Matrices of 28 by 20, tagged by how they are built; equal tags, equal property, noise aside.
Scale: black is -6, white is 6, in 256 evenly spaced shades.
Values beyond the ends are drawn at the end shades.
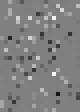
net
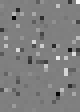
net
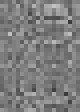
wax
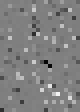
net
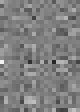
wax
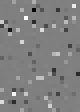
net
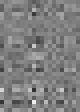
wax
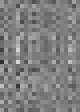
wax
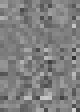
wax
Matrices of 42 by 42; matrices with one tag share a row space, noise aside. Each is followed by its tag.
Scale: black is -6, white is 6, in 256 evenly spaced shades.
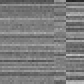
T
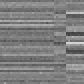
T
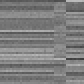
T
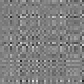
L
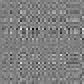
L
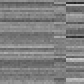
T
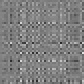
L
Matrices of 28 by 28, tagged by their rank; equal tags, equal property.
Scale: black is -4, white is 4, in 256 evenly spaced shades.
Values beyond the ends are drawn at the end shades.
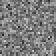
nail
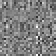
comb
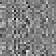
comb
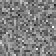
nail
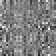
comb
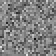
nail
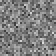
nail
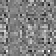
comb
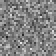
nail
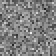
nail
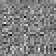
comb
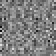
comb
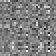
comb
